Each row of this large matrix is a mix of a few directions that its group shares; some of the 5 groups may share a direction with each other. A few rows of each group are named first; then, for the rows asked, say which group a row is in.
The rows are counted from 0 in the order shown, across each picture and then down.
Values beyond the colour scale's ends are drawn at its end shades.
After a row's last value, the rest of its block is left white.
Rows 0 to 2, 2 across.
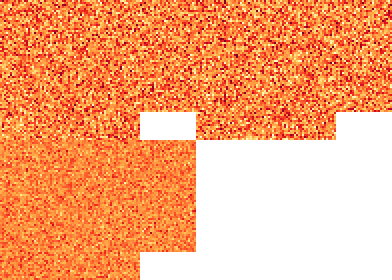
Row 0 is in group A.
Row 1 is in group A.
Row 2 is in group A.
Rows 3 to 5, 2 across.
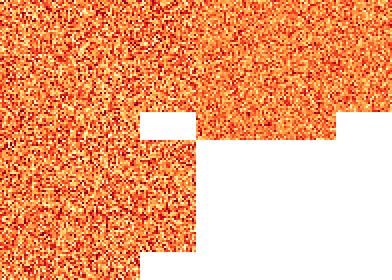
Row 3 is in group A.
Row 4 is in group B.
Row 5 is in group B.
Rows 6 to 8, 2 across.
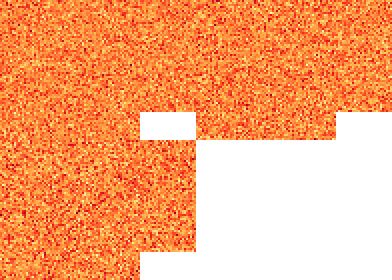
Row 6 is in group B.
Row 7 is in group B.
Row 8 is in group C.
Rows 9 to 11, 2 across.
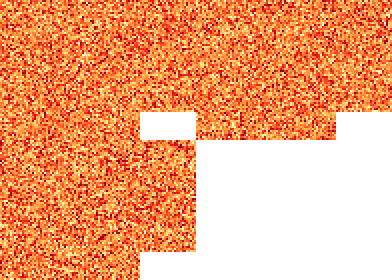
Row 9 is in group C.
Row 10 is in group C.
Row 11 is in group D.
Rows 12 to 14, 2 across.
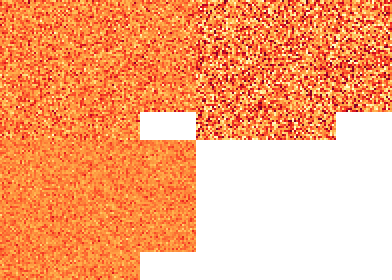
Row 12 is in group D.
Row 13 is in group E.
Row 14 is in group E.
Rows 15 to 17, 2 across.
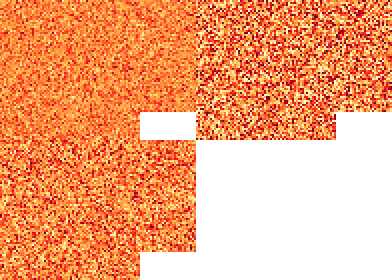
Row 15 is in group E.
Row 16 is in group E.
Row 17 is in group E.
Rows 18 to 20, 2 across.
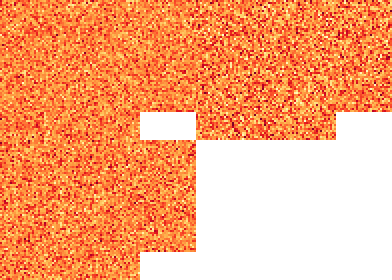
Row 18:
C
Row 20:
A
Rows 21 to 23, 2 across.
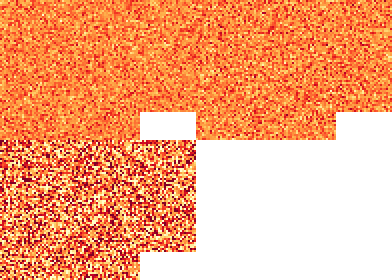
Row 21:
A
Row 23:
A
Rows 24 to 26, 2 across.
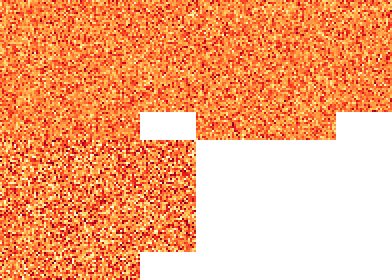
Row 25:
C
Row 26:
D
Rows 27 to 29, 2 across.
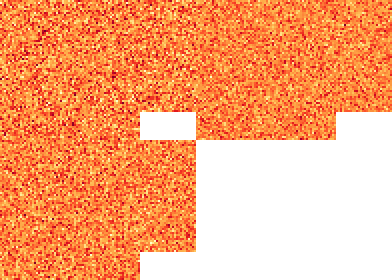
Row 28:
A
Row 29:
A
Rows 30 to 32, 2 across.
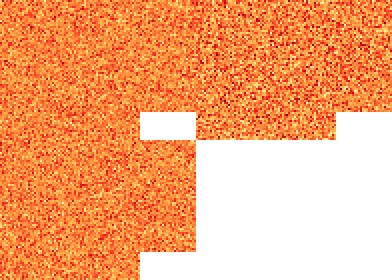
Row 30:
D
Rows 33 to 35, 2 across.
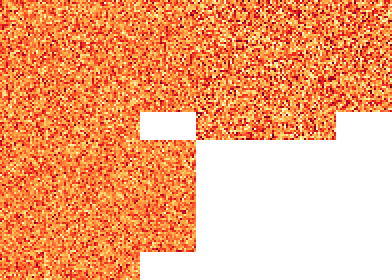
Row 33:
C
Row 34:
A
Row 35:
C
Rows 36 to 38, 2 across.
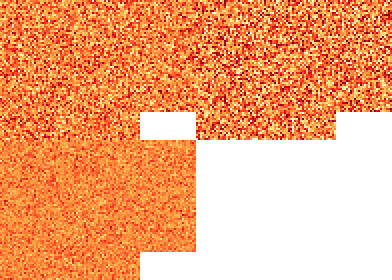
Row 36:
A
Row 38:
D
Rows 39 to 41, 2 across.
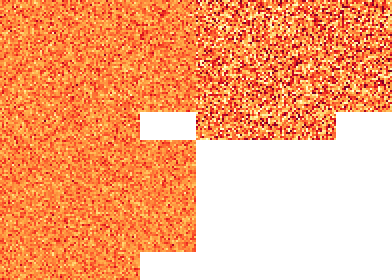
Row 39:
E
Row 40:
D
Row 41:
B
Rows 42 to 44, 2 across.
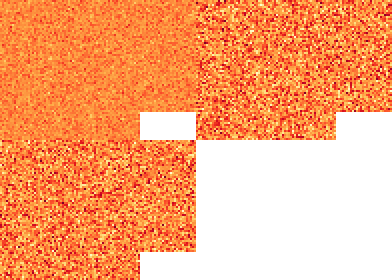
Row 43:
A
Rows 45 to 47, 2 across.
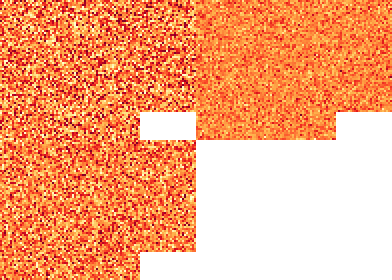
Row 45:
D
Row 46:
B
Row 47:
C
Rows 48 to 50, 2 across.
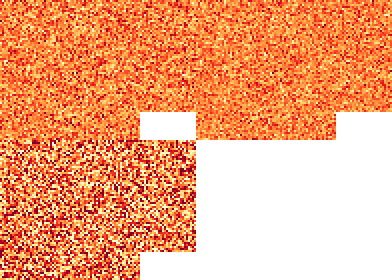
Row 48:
D
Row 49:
D
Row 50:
E
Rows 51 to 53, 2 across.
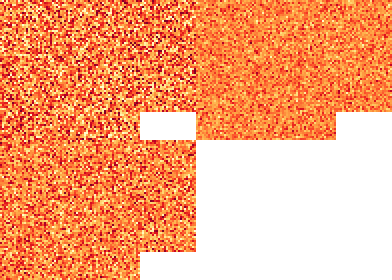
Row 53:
A
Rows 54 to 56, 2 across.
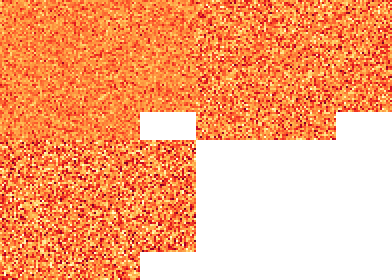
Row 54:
D
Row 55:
B
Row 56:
B
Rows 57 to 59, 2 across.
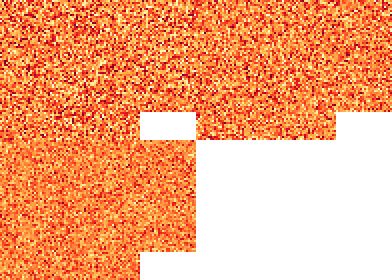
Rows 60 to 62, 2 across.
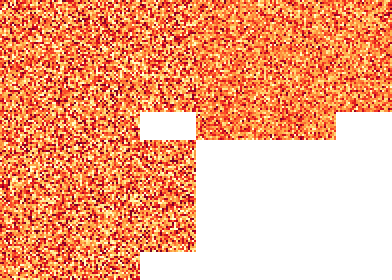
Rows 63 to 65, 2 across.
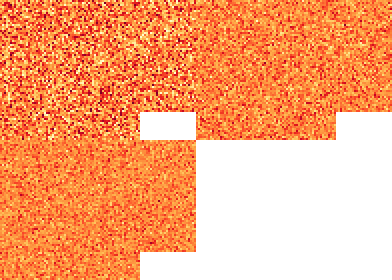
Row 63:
C
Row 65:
A
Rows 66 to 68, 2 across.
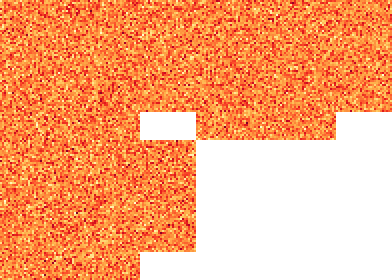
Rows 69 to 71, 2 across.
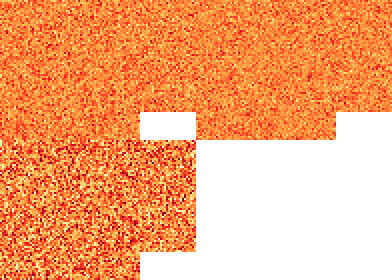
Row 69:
A
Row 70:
B
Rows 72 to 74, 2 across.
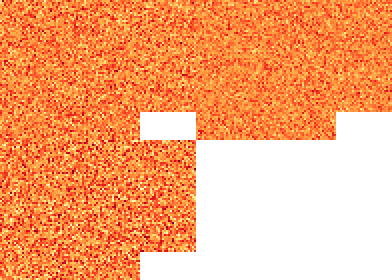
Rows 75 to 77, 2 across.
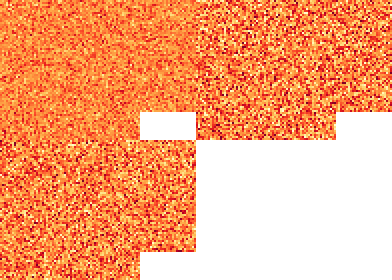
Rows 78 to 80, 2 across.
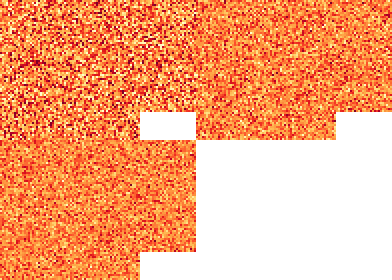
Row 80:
E
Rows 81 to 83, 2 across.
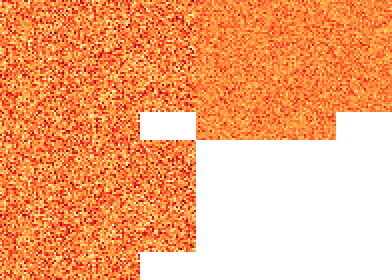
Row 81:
D
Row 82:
A
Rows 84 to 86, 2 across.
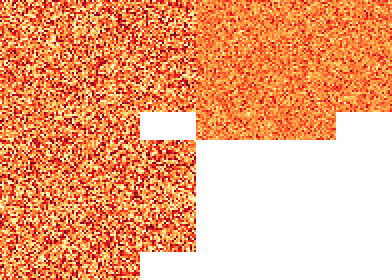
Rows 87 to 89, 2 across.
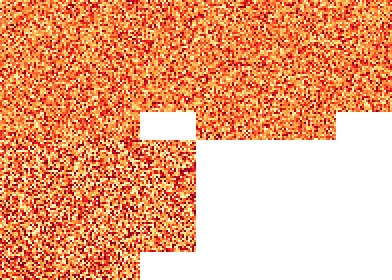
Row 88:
B
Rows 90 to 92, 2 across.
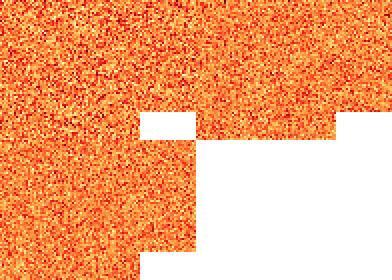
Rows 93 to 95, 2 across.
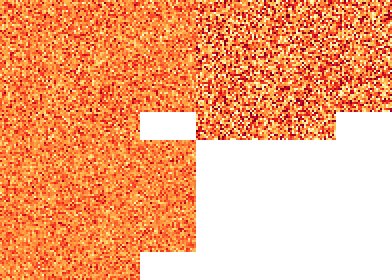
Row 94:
C
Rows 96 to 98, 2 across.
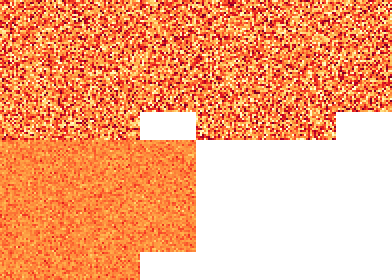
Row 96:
B
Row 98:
D
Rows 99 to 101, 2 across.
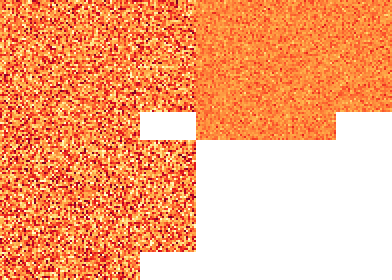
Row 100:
C
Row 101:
A
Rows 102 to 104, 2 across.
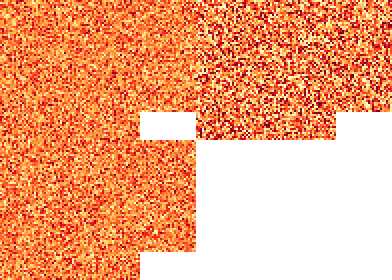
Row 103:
B
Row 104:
D
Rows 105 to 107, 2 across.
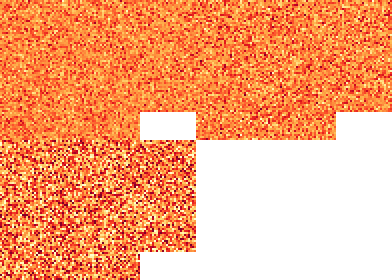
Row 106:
D
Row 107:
D
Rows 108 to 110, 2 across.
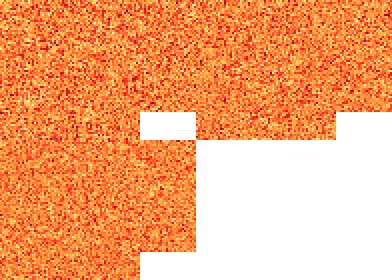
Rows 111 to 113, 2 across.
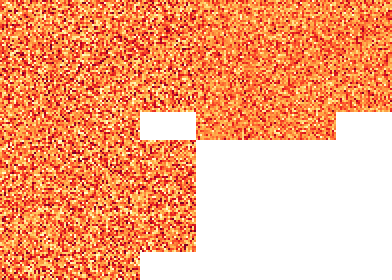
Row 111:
C
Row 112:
C
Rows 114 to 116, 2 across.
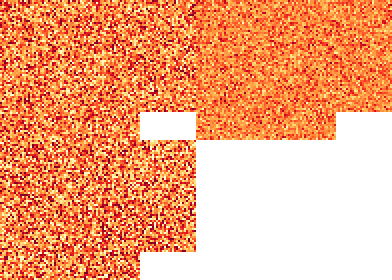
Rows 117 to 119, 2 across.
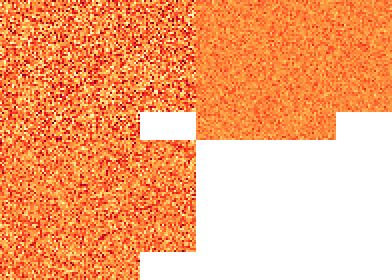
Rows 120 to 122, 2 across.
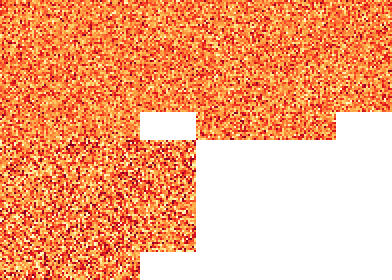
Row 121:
A
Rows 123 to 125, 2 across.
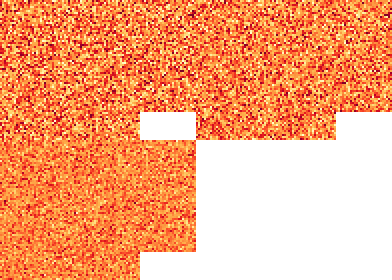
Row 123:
C
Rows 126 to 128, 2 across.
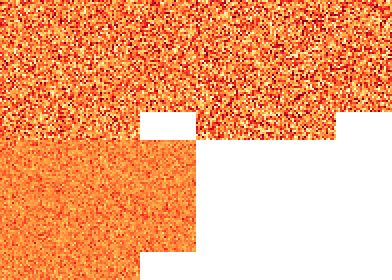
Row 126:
A
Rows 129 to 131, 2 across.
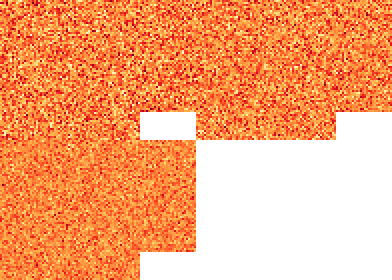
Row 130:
B
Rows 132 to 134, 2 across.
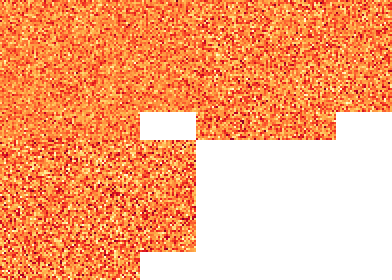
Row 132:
D
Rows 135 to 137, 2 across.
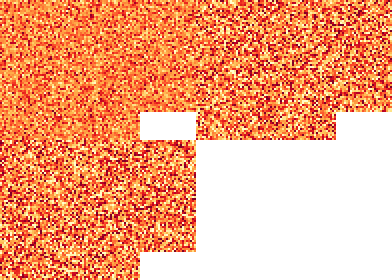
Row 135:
C
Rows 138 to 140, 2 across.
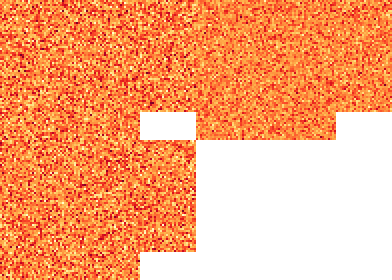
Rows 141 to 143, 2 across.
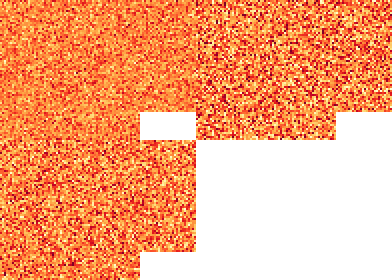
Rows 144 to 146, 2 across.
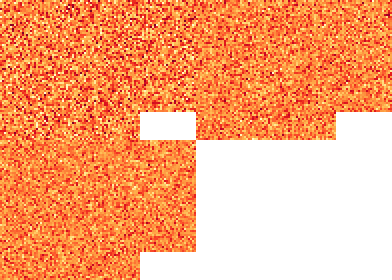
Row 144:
C
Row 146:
A
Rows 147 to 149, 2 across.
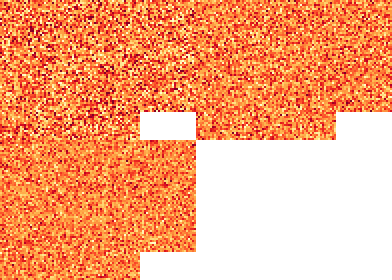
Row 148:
A
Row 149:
A
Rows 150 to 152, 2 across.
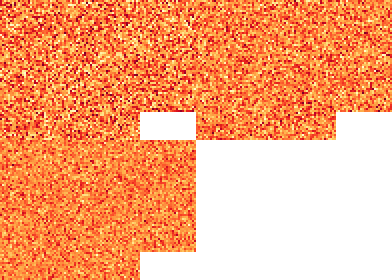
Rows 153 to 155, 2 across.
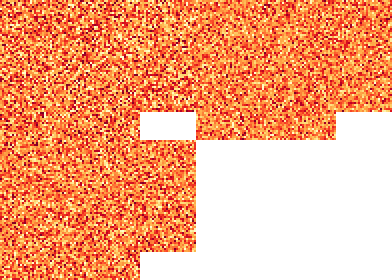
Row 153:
C
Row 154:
C
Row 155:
B
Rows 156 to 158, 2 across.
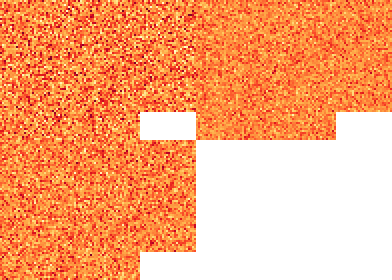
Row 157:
C
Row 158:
A
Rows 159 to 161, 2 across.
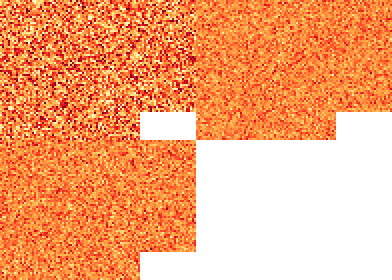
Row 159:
E
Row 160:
C
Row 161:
B
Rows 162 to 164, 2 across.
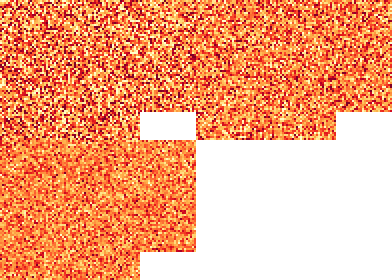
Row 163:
A
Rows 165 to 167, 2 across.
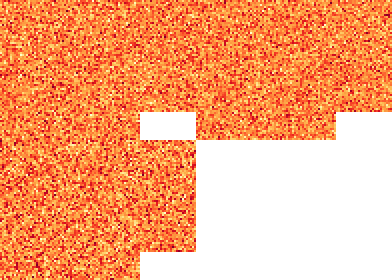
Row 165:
A
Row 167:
C
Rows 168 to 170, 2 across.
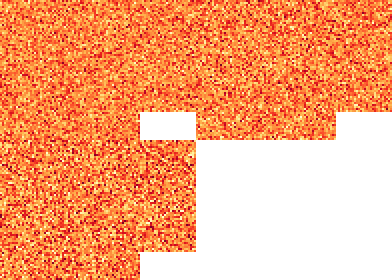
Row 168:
D
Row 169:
E
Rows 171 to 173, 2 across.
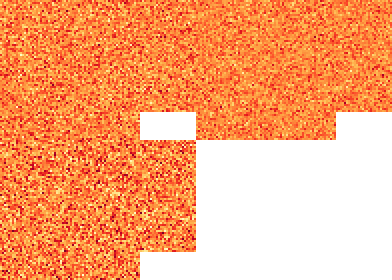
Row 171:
A
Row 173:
B
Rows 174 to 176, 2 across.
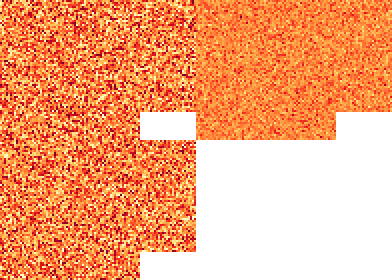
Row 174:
D
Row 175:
C
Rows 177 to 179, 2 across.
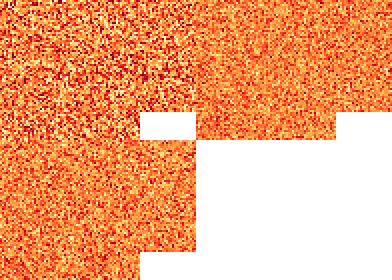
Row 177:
B
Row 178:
A
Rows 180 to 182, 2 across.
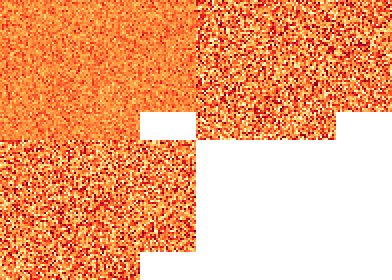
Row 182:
A
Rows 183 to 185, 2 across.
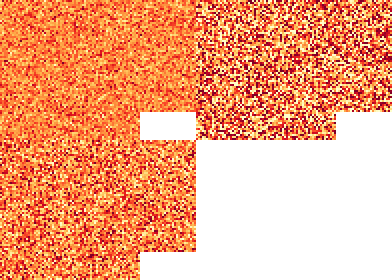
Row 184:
E
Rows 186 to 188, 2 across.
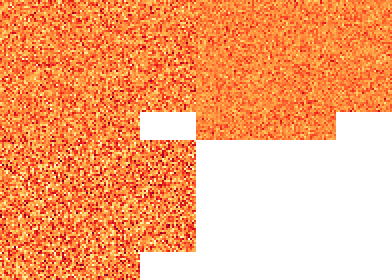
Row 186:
B
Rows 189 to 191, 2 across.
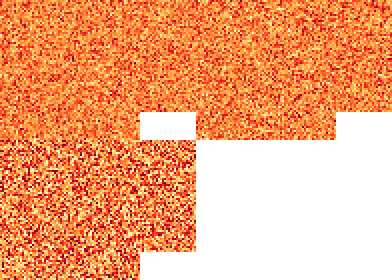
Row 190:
D
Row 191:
A
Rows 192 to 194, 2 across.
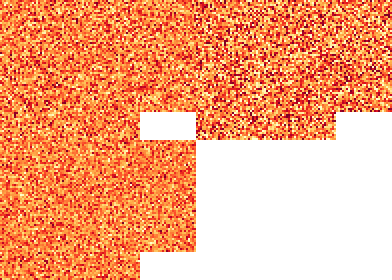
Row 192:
B
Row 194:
A
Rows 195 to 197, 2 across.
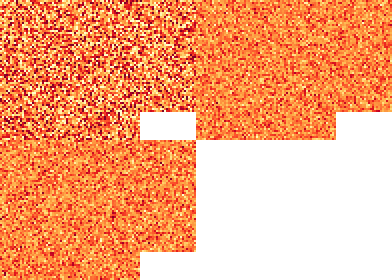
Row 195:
A
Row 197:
B
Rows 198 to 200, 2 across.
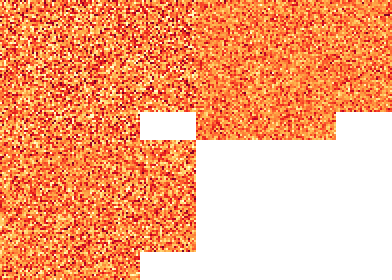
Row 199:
A
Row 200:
E
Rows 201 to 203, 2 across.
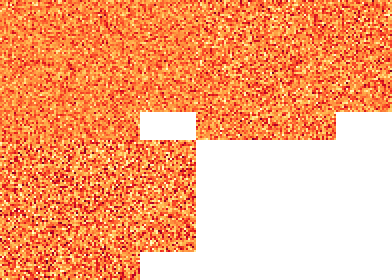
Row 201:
B
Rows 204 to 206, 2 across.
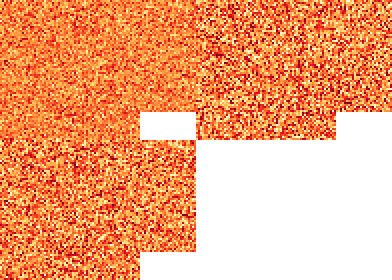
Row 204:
D
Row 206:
D
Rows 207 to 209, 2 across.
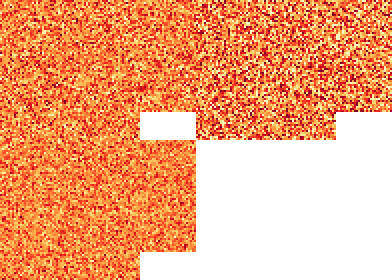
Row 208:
E
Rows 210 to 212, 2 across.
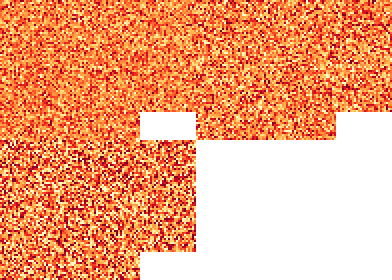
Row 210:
B
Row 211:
E
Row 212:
B
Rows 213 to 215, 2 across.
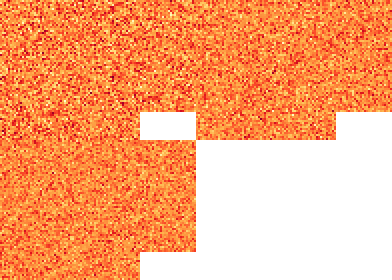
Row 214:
C
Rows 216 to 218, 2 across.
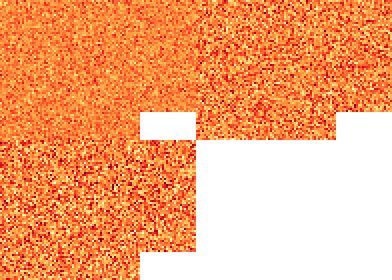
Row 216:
E
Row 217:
E
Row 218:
A
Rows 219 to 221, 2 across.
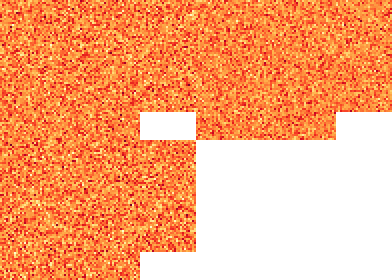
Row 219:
C
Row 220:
E
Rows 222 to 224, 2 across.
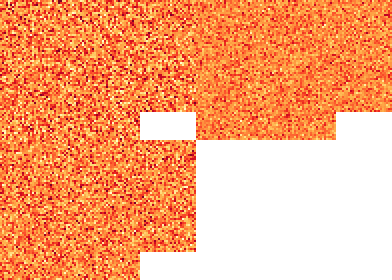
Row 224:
C
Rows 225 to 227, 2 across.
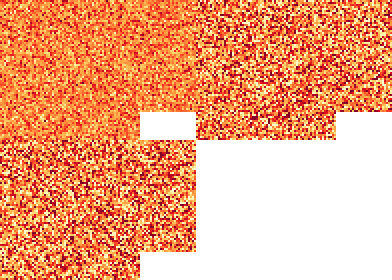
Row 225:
E
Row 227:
E
